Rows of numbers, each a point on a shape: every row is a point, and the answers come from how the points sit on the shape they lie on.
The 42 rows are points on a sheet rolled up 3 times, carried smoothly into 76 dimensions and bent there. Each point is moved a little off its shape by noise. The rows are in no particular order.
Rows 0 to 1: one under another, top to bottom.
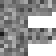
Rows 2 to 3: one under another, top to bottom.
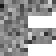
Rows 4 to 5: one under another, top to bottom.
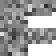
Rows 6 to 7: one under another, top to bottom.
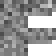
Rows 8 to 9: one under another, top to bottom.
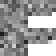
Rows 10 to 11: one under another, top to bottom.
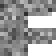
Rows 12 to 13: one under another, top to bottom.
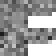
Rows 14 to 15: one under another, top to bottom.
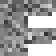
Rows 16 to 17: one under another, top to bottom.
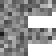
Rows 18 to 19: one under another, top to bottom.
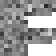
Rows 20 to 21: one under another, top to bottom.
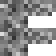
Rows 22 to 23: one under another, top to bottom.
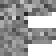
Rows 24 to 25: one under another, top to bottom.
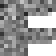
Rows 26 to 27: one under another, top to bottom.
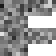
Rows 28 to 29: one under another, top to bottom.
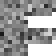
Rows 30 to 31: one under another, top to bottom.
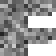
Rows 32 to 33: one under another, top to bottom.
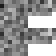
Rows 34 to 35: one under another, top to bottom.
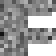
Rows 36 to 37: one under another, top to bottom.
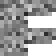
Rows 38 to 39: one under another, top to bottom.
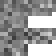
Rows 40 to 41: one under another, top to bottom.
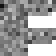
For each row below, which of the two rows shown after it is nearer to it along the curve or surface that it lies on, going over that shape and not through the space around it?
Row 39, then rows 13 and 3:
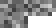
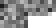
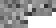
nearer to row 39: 3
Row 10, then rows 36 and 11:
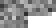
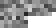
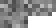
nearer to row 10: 11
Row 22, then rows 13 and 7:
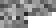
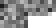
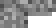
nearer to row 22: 13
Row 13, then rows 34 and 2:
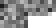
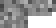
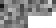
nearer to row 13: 2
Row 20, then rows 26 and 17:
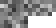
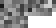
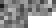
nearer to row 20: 26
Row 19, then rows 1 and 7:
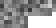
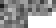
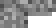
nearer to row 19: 1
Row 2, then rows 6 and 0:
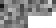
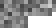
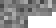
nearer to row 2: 6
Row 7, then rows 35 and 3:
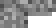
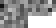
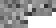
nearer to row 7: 35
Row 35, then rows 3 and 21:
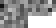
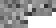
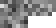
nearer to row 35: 3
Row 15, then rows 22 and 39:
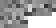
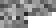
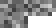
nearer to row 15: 22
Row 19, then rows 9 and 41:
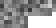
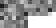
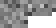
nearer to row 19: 9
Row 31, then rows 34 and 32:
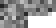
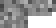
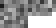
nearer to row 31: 32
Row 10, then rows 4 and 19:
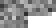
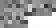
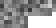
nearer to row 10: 19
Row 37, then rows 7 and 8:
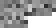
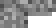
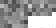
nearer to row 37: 8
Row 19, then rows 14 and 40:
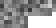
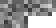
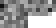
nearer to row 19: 40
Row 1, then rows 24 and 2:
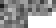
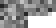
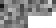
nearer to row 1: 2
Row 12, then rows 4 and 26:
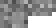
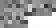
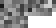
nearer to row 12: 4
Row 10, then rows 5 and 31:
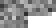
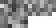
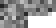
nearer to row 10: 31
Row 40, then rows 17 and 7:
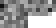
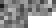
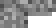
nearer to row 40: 17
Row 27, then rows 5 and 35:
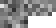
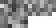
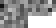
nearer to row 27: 5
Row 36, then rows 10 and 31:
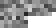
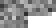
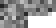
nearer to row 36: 31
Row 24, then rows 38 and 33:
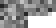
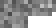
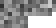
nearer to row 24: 33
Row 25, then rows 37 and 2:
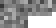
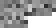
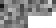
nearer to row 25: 2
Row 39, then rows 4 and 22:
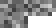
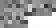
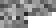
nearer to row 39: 4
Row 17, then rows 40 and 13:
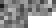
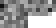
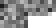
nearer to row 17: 40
